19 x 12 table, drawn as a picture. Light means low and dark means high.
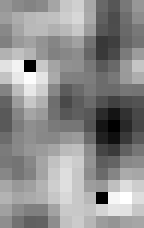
Lone odd cells: 2, each higher than its neighbours. Mirror symmetry: none. Ninth with the highest average: middle right. Grain: blotchy.
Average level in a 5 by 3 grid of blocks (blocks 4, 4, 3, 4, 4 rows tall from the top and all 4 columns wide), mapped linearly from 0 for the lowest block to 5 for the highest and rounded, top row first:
113
022
235
213
200
